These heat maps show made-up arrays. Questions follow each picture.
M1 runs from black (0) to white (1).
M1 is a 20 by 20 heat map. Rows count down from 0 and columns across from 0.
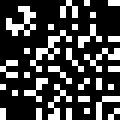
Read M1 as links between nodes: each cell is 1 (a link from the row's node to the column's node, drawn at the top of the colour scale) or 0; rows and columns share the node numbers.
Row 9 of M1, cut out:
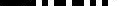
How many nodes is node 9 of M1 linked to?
7
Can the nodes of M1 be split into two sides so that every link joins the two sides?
no
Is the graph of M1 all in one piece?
yes
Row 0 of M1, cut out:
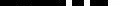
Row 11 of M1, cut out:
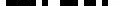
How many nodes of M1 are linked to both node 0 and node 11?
2
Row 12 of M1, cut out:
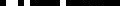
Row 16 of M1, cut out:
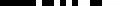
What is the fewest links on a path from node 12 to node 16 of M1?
4
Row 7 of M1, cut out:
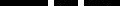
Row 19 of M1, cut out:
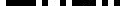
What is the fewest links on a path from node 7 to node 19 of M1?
2
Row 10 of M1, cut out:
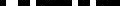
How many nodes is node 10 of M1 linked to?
5
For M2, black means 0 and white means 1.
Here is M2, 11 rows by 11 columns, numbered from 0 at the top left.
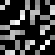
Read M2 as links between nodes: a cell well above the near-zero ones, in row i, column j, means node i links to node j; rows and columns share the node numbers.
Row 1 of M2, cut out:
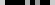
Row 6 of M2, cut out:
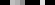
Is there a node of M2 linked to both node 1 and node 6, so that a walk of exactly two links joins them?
no
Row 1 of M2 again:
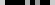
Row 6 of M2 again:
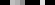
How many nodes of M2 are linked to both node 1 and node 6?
0
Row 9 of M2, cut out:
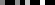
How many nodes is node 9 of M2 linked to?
4
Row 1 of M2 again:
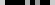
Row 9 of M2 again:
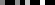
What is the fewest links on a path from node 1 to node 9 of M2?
2
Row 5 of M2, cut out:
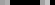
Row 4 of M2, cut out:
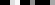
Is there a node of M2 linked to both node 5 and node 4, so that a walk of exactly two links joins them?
no
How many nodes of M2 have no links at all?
0
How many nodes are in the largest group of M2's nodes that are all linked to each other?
3
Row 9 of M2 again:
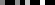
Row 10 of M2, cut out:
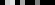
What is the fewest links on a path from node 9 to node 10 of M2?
3
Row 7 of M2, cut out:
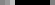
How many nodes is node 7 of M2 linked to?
4
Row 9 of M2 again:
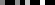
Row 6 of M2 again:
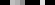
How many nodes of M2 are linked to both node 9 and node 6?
2
